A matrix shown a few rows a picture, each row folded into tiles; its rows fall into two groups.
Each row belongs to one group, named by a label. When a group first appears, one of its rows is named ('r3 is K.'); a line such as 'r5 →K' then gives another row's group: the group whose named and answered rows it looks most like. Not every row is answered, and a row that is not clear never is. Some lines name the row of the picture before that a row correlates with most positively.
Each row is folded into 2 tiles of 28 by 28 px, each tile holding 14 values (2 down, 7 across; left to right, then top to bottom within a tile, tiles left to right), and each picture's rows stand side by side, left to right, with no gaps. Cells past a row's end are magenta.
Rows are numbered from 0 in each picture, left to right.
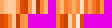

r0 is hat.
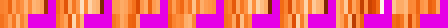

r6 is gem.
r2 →hat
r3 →hat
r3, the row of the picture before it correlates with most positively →1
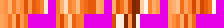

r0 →gem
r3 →gem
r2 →hat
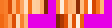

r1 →hat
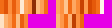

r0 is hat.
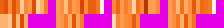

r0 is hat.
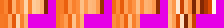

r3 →gem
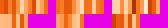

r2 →hat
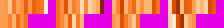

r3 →hat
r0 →gem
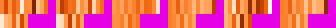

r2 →gem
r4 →gem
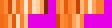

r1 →hat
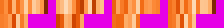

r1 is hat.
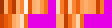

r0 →hat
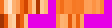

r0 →hat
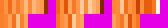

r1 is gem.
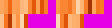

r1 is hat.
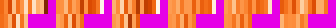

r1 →gem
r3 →gem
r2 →gem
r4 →gem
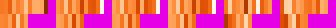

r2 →gem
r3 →gem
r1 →gem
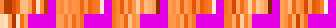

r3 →gem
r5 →gem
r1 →gem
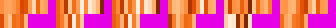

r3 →hat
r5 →hat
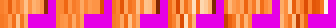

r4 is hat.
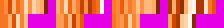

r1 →gem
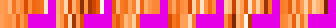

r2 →hat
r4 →hat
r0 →gem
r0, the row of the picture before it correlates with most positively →1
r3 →hat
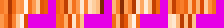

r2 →hat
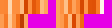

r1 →gem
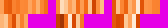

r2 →hat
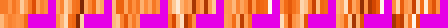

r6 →gem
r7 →hat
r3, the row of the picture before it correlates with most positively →1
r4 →gem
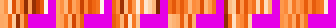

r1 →gem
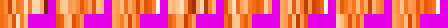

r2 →gem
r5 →gem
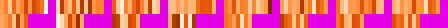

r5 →hat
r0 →gem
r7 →hat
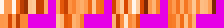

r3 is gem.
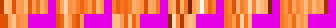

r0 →hat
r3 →hat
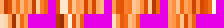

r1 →hat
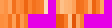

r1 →hat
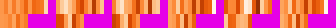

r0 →gem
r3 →gem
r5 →gem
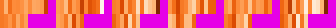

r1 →gem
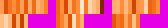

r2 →hat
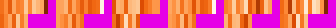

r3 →gem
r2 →hat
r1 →gem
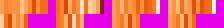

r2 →gem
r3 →gem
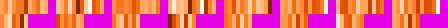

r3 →hat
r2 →hat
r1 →hat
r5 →gem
